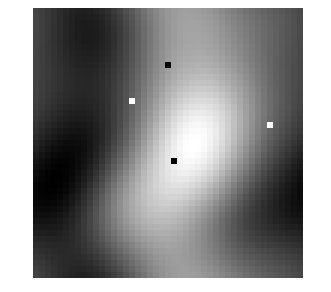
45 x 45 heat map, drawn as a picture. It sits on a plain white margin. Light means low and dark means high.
Ninth with the lowest average: centre. Lone odd cells: 4, 2 higher and 2 lower than their neighbours. Calmest part: top left. Ninth with the highest average: middle left.
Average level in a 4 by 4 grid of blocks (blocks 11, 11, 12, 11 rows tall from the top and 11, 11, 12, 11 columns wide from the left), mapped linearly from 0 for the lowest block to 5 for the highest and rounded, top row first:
4 3 1 3 / 4 3 0 3 / 5 2 0 4 / 4 2 2 4
